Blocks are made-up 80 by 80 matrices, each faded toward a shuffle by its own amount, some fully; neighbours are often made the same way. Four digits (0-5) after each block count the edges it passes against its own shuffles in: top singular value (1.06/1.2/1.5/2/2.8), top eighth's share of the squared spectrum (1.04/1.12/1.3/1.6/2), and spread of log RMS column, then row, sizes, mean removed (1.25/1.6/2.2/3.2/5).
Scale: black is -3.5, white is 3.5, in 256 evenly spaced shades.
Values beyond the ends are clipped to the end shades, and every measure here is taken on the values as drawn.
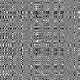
5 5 4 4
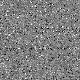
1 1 0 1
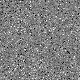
0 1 0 0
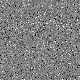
0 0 0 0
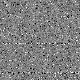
1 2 0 2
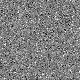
0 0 0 0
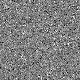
2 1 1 0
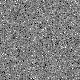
2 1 0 0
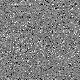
3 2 0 1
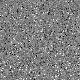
2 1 0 1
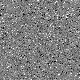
1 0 0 0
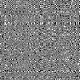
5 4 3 3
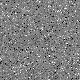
0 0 0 0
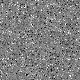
3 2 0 1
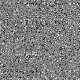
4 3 1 1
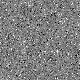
0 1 0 0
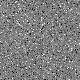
0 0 0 0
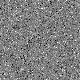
0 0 0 0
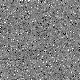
2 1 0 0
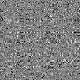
4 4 1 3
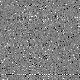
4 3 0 2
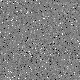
1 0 0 0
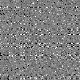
4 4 1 3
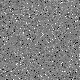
1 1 0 0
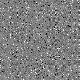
3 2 1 1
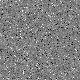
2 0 0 0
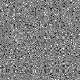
4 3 1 1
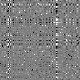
5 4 3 3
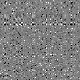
4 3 2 2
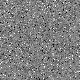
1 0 1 0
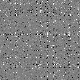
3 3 2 2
